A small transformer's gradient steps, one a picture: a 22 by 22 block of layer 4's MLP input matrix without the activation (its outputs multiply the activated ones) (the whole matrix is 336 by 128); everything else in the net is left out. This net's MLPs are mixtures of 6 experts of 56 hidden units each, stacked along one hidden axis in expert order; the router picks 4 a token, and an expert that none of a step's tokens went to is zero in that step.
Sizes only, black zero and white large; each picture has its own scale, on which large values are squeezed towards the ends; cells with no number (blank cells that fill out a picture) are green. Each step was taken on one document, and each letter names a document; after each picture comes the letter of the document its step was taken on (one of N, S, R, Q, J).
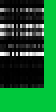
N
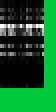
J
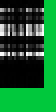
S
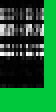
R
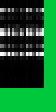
S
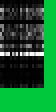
N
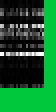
N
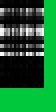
N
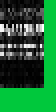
R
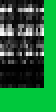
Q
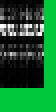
J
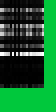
N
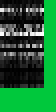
Q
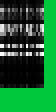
R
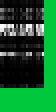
J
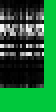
R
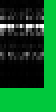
J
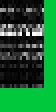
Q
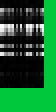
R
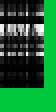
J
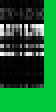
R
